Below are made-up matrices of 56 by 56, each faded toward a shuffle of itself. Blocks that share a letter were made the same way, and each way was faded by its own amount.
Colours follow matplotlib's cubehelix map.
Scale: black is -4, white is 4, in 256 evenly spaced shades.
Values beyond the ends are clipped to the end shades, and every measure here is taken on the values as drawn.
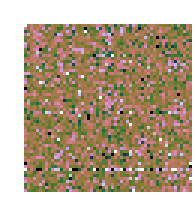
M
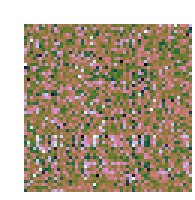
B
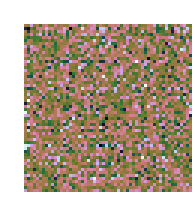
B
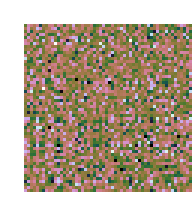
B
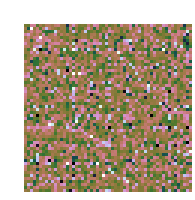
M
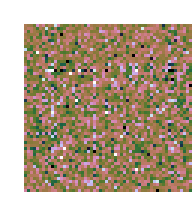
M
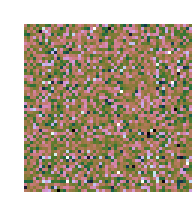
B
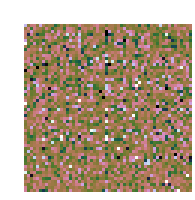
M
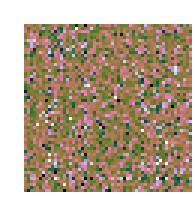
M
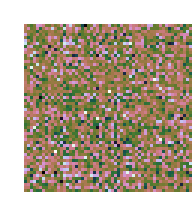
B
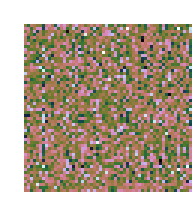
B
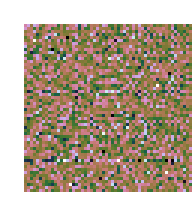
B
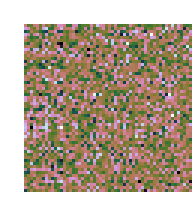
B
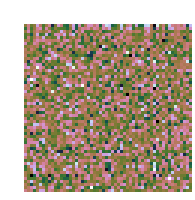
B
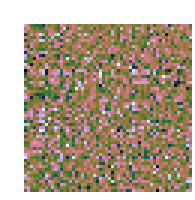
B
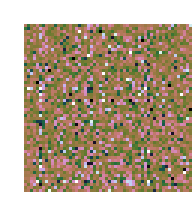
M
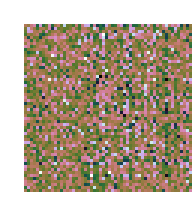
B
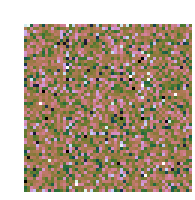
M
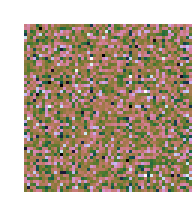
B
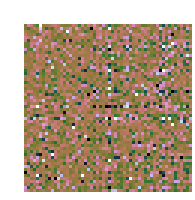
M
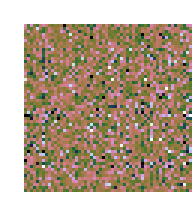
M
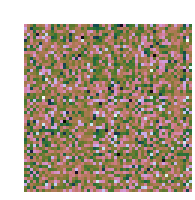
B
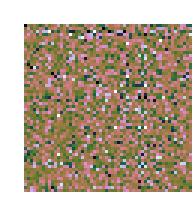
M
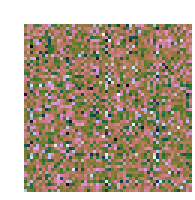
B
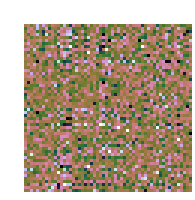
B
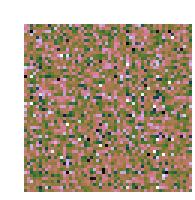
M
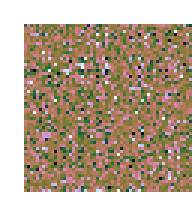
M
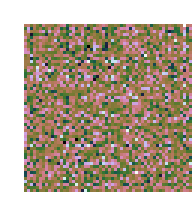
B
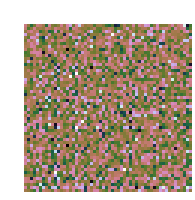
B
